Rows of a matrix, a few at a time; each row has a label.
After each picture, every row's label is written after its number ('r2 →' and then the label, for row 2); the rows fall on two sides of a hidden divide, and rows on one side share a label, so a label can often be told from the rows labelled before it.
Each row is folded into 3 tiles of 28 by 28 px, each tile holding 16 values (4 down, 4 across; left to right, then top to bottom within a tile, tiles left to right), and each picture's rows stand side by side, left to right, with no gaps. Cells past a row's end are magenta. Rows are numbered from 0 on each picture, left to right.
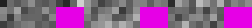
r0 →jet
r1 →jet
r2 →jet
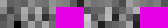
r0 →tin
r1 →tin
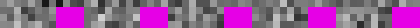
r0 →jet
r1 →jet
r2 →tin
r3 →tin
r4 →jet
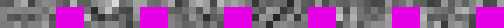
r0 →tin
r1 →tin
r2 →tin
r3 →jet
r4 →jet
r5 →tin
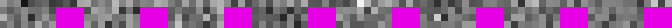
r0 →jet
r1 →jet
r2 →tin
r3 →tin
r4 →tin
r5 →jet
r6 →jet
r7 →jet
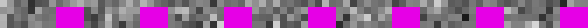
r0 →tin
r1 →tin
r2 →jet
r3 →tin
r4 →jet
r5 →tin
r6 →jet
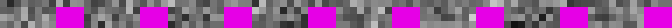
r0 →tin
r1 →jet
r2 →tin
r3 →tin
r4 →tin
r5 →jet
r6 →tin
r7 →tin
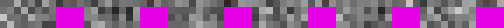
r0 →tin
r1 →tin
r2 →jet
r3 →jet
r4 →tin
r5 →jet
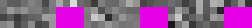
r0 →tin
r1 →jet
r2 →jet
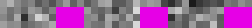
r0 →jet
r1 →tin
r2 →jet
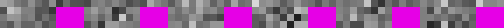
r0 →jet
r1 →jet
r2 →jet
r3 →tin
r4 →jet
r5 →tin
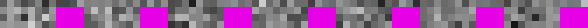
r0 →jet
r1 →jet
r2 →jet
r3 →jet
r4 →jet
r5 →jet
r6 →jet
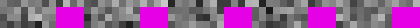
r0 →jet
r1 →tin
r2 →jet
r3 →tin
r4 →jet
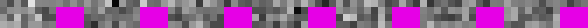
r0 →jet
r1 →tin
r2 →tin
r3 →tin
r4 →jet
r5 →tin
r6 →tin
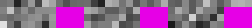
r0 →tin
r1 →tin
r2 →jet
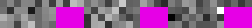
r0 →tin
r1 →jet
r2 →tin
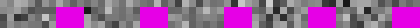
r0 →tin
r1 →tin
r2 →tin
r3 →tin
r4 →tin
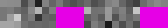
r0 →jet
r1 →tin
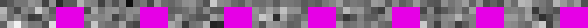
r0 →jet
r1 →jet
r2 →tin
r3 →jet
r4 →tin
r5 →tin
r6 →tin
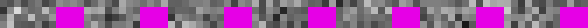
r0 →jet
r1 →jet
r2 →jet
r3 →tin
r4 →jet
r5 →jet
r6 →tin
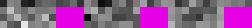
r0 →jet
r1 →jet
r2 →tin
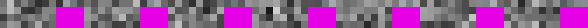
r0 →jet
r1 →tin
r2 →jet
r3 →tin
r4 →jet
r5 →jet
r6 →jet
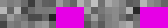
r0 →jet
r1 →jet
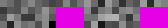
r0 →jet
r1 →tin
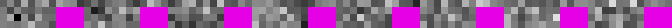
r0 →tin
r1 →jet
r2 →tin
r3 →jet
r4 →tin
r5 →tin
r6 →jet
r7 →tin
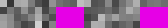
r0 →tin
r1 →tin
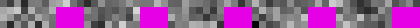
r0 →jet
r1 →tin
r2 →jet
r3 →jet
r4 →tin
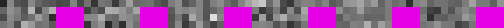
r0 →jet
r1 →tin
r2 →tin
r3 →tin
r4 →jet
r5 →tin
